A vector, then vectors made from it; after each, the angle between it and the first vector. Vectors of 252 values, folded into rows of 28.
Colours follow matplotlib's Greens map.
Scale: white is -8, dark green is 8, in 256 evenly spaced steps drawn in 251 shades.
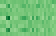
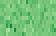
partly opposed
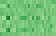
nearly parallel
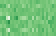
nearly opposite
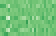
nearly opposite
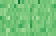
partly opposed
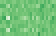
nearly opposite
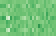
nearly opposite
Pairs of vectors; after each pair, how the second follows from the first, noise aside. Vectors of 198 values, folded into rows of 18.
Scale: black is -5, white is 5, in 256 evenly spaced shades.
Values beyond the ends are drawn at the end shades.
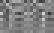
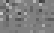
partly zeroed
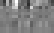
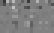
partly zeroed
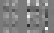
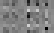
negated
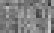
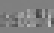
partly zeroed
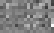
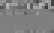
partly zeroed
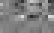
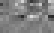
negated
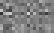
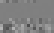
partly zeroed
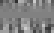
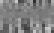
negated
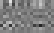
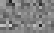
sign-scrambled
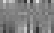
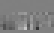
partly zeroed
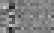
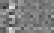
negated
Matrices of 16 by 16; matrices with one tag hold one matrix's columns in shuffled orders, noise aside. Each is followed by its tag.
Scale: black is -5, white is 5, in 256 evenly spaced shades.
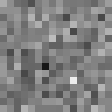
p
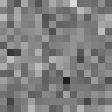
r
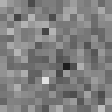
p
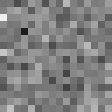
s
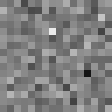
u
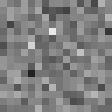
u
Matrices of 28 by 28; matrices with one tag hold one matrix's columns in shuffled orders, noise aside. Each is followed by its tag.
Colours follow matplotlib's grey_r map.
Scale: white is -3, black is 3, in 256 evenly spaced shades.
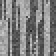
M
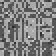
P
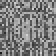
P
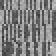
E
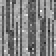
M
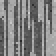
M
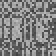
P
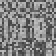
P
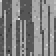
M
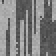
M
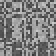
P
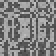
P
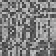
P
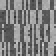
E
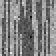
M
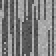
M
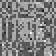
P
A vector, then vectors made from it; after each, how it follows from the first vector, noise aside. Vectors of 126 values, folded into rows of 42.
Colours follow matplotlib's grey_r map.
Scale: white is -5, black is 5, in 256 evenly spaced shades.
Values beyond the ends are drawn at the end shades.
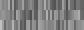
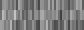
wrapped around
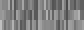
copied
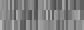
copied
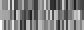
scaled up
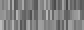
copied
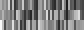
scaled up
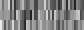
scaled up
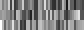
scaled up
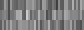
wrapped around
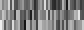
scaled up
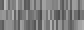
wrapped around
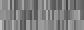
copied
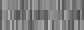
wrapped around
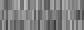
wrapped around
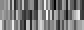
scaled up
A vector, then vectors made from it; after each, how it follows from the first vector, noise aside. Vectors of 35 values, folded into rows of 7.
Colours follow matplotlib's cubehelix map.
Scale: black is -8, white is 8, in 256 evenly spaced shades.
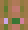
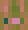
negated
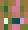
scaled up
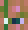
scaled up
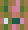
scaled up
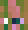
scaled up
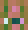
scaled up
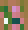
scaled up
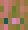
negated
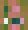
scaled up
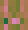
negated
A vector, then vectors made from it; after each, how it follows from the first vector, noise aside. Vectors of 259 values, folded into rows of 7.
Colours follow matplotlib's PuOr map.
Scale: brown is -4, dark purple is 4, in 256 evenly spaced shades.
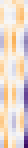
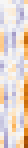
negated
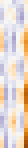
negated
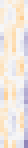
shrunk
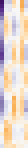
reversed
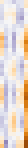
negated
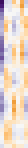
reversed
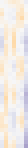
shrunk
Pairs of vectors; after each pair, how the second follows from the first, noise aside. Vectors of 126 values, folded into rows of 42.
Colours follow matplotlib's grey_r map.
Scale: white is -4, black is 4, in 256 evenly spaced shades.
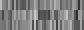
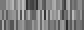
wrapped around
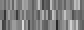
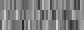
negated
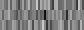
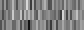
wrapped around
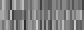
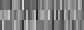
wrapped around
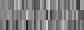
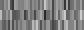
wrapped around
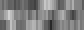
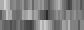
wrapped around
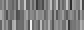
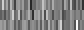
wrapped around
